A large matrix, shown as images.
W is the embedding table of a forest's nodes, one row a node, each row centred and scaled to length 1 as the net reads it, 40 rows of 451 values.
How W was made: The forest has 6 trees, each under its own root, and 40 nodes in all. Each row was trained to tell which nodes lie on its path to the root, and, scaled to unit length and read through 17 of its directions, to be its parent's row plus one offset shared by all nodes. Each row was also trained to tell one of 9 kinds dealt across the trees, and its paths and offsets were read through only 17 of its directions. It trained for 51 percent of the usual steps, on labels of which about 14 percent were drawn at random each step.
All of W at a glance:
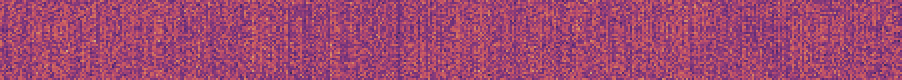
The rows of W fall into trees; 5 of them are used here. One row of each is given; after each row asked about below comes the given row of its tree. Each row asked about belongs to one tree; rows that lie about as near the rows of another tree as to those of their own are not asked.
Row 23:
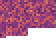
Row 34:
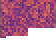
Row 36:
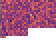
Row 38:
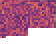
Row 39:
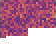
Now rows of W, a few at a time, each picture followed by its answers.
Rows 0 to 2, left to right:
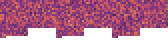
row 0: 39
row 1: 36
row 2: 34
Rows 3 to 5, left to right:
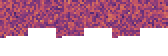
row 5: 39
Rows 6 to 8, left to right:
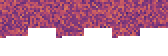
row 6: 34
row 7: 39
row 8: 38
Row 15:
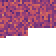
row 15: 34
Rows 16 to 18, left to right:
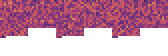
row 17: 39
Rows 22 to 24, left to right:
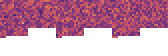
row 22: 39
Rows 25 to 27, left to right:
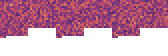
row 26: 34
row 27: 39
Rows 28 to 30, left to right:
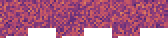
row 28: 34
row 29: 38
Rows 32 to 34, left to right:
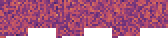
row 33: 39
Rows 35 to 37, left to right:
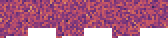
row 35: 34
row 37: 34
